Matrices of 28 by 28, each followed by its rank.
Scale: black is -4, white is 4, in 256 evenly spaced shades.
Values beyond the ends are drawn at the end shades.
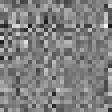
five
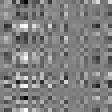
two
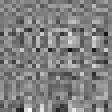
three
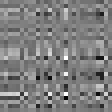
two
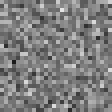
full rank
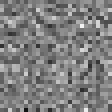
five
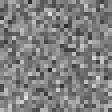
full rank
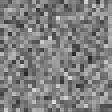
full rank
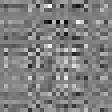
three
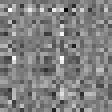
five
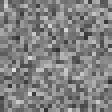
full rank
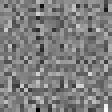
five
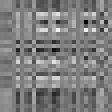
two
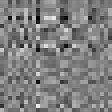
three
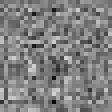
five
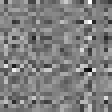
three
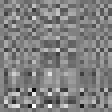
two
